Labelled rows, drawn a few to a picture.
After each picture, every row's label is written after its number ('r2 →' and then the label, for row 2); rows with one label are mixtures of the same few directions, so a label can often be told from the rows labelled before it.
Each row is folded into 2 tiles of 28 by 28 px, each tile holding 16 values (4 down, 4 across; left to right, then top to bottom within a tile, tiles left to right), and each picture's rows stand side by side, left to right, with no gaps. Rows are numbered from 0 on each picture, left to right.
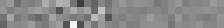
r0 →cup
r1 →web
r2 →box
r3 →cup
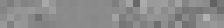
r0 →box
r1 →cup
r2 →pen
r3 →box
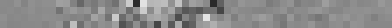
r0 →pen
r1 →web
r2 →pen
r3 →box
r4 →cup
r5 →cup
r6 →box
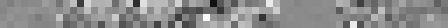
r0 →box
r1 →pen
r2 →pen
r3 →box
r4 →box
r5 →cup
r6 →web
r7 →box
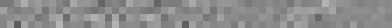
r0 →web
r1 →cup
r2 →cup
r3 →web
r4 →web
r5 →box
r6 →web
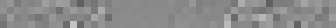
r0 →cup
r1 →web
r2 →pen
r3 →pen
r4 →cup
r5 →web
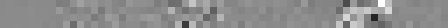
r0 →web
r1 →web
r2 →cup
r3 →web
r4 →web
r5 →pen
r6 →box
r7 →web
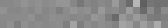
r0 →web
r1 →web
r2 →pen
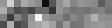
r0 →box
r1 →box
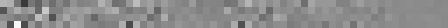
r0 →web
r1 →box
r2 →web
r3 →pen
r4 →web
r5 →pen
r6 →web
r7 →cup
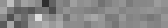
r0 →box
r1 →cup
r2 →cup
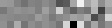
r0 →web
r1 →web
